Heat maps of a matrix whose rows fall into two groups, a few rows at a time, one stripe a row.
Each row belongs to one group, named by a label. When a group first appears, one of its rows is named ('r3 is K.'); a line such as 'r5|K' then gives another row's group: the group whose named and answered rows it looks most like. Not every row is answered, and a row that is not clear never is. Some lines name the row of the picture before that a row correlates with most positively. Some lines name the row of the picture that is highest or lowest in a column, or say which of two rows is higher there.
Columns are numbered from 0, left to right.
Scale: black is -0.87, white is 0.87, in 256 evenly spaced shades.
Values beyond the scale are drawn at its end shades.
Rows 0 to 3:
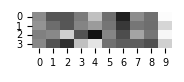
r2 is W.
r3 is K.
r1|K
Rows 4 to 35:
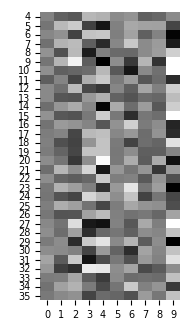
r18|K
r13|K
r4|K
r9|W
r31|W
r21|W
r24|K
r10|K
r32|K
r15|K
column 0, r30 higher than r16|Yes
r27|W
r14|W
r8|W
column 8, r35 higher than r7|No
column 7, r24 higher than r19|No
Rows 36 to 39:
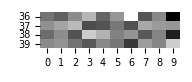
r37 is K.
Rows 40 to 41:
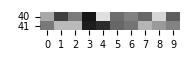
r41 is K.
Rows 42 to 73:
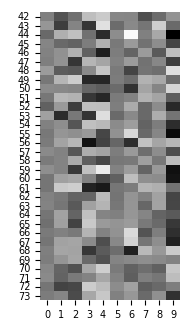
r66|K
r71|K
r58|W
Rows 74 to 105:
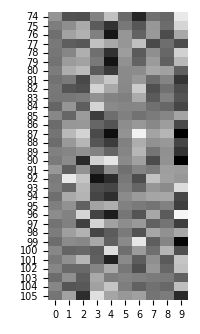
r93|W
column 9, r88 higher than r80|No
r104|K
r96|W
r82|K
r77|K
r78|W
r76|W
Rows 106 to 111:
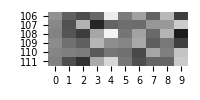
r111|K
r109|K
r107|W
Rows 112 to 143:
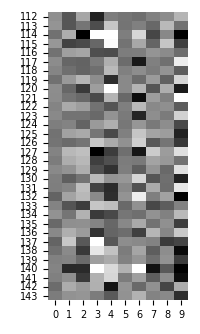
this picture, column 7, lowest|140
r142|W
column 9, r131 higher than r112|Yes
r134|W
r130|K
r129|W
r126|K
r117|K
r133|K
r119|W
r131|W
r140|K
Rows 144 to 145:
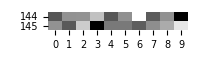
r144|K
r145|W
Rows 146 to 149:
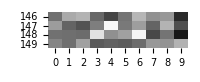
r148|K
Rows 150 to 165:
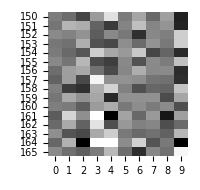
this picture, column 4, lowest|161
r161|W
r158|K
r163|K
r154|K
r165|K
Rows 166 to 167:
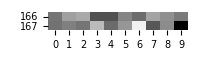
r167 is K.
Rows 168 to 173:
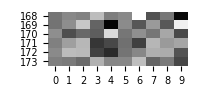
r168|K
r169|W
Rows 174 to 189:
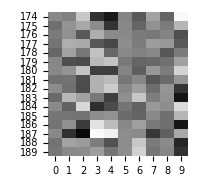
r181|K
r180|W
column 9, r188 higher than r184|No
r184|W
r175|W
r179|K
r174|W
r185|K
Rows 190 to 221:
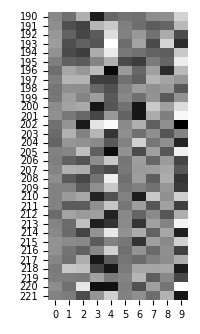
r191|K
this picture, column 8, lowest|196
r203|W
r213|W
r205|W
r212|W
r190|W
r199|W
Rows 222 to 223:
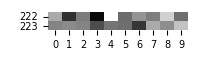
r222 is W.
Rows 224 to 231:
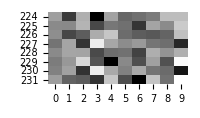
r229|W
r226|K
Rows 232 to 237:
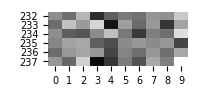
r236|W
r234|K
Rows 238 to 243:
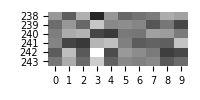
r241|K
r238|W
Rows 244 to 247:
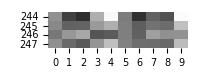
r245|K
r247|K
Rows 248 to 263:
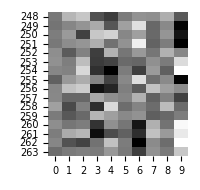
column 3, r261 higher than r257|No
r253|W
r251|K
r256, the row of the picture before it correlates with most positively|246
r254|W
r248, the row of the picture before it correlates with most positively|246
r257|K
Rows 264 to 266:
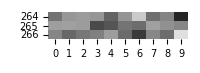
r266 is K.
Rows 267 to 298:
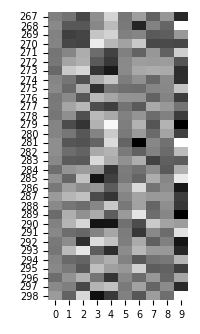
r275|W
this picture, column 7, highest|290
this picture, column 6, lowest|281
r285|W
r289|K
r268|K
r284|W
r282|K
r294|K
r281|K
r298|W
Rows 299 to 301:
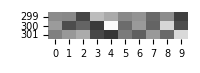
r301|W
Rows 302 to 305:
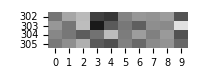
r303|W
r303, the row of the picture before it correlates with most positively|301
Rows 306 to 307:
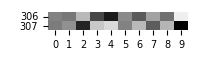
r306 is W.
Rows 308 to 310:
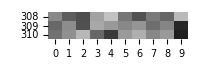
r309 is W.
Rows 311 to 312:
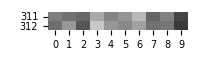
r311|K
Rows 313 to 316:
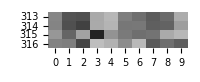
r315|W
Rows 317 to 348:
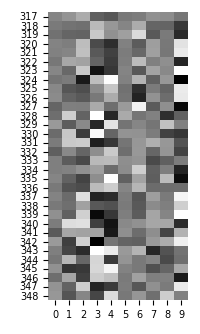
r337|W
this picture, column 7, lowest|343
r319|K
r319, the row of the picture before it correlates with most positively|316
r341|W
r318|K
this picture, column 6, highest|327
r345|K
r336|K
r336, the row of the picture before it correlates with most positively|316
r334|K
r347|W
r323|W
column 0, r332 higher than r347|No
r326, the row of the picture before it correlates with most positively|313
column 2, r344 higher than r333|Yes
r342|W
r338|W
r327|K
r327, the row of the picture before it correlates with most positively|316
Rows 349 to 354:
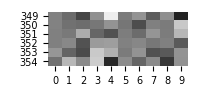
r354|W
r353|K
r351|W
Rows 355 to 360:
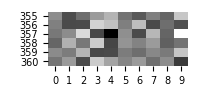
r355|K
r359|W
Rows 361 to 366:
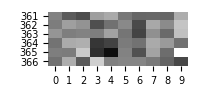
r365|W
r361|K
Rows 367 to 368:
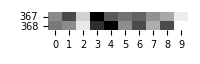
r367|W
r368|W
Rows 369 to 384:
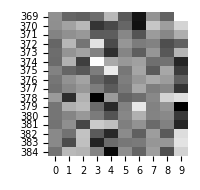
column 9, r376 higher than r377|Yes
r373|W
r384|W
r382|W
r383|W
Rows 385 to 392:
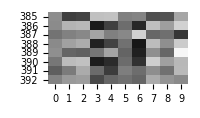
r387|K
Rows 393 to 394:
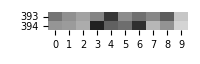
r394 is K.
